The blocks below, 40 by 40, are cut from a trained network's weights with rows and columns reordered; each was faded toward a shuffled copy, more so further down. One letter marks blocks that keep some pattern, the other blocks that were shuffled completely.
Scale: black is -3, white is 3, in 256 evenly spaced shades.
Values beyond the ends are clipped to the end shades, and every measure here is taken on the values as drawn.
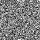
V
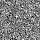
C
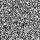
C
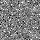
C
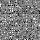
V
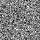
C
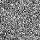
V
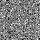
C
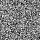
C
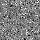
C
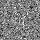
C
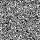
C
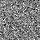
C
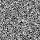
C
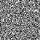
V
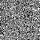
V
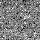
V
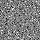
C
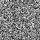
C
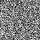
C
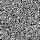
C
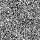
C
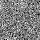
C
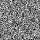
V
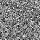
V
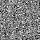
V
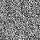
V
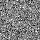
C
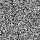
C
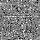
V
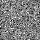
C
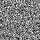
C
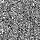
V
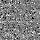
V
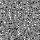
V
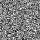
V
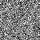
C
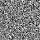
C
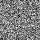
C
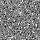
C
